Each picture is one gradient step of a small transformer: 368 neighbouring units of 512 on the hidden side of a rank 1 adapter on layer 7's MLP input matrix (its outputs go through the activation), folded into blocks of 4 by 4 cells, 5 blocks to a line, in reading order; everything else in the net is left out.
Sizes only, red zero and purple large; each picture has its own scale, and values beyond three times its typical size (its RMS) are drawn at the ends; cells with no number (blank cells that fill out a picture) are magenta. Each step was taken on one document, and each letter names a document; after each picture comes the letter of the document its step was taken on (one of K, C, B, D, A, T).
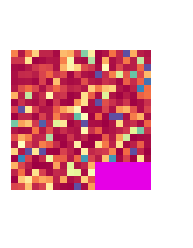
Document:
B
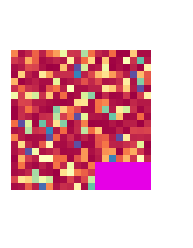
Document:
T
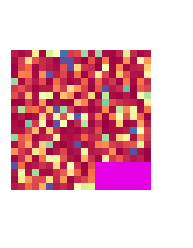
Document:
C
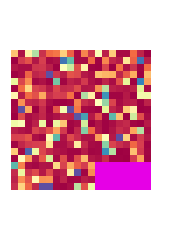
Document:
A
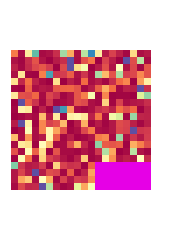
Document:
T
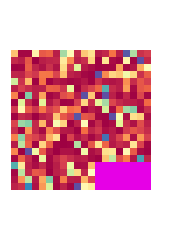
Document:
C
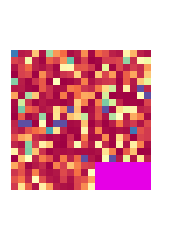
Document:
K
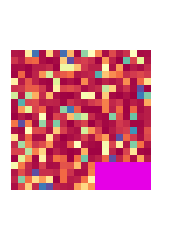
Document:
T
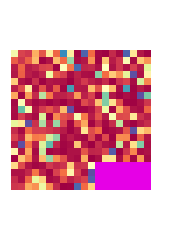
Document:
K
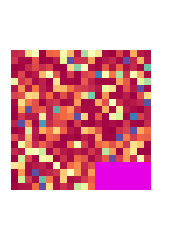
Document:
T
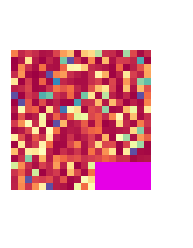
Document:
B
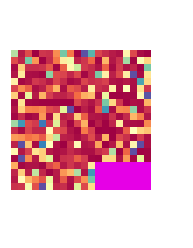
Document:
K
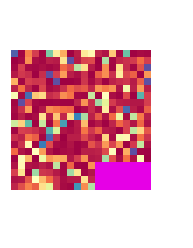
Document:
B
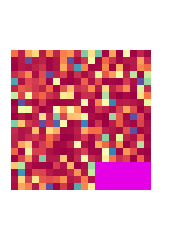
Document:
C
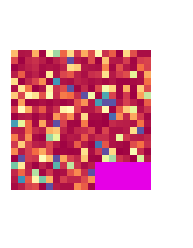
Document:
C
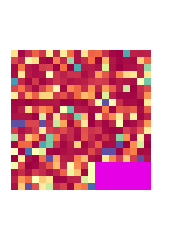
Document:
K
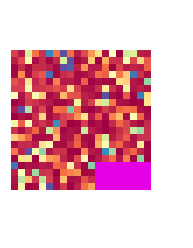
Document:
A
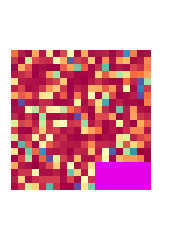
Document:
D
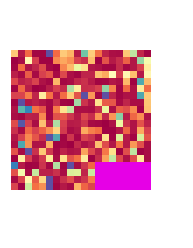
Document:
B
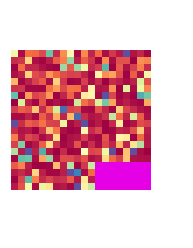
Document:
D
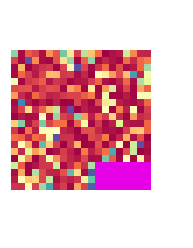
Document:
K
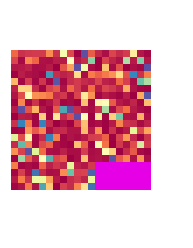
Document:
T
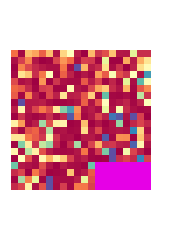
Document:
B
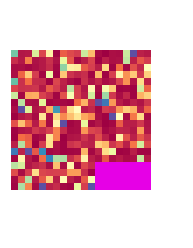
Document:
C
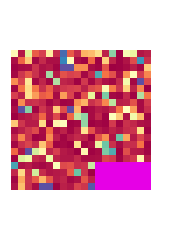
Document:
A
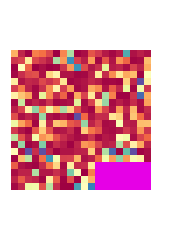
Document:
D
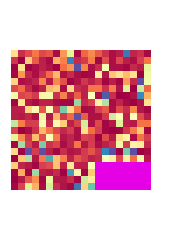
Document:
D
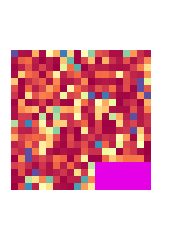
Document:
D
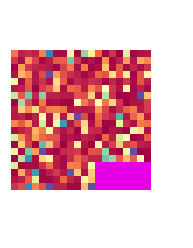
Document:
B
